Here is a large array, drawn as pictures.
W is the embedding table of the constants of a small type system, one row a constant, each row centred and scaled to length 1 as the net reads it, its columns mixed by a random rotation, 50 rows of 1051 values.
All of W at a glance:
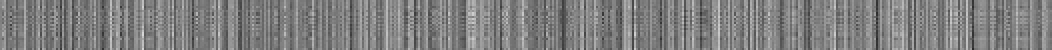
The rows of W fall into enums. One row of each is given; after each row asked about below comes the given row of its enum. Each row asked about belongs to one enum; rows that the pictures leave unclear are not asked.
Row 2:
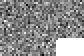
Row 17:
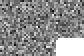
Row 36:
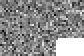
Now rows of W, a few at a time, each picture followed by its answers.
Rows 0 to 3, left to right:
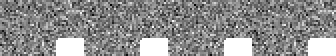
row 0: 36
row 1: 2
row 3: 36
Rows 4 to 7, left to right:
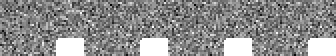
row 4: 36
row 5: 2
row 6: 2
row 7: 2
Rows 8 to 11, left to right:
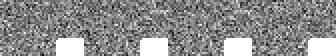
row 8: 2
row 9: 36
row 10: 36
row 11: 17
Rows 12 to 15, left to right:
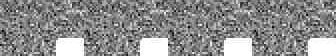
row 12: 36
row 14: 36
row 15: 36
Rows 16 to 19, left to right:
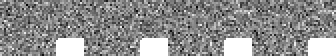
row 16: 2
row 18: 36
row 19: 36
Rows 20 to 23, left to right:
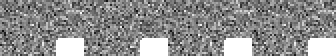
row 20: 36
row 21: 17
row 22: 36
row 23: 36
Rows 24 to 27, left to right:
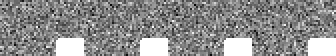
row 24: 17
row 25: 2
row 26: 2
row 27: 36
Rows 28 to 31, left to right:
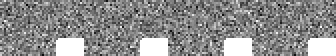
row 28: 2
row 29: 17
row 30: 36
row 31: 2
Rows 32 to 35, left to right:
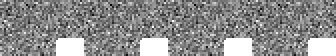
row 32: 2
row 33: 2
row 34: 2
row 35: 2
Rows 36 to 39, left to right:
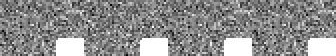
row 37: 2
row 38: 36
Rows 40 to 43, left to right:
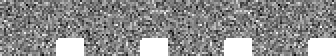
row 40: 2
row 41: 36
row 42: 36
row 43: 2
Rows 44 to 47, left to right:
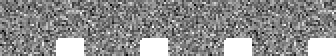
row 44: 36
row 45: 2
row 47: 36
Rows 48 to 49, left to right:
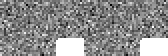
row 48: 2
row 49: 2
